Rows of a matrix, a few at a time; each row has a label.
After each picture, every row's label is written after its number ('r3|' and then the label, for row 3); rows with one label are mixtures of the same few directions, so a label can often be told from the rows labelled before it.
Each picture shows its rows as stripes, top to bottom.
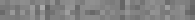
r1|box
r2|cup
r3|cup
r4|cup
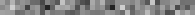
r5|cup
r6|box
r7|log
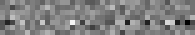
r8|cup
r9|box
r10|box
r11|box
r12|log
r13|cup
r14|box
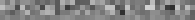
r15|cup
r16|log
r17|box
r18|box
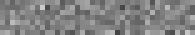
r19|cup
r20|cup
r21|cup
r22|box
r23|box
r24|cup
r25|log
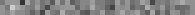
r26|log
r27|box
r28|cup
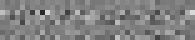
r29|log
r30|log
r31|cup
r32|cup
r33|log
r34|cup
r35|log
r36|log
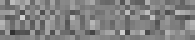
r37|box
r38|log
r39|log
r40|log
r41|cup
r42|cup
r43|box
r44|cup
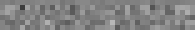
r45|cup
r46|log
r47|log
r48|cup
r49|box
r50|log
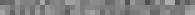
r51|log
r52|cup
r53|cup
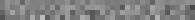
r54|log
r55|box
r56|cup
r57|cup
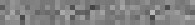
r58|box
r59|cup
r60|cup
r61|log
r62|log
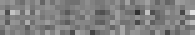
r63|log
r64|box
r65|box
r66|log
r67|box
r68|box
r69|cup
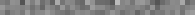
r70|log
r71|cup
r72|box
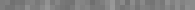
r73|box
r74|box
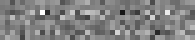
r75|cup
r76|log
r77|cup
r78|cup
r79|box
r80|box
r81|log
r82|log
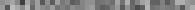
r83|log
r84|box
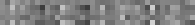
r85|box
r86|cup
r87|cup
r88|box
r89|cup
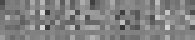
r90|cup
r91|cup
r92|cup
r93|log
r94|box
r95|cup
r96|log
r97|cup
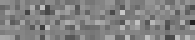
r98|log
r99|cup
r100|box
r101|cup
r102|box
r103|cup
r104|cup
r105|log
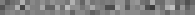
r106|log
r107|log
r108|cup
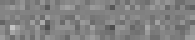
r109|log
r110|box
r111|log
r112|cup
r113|cup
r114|box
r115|box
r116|cup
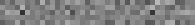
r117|log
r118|log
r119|log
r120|cup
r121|log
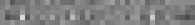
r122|box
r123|box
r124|log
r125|log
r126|cup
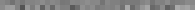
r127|cup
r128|log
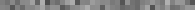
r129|cup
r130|cup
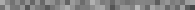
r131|cup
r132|box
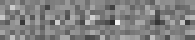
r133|log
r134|box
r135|log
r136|cup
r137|log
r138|cup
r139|cup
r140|cup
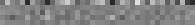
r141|box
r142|log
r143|cup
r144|box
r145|cup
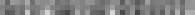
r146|box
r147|box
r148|box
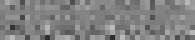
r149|log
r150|cup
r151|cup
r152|log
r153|box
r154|box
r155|box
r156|box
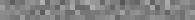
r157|cup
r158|cup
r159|cup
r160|log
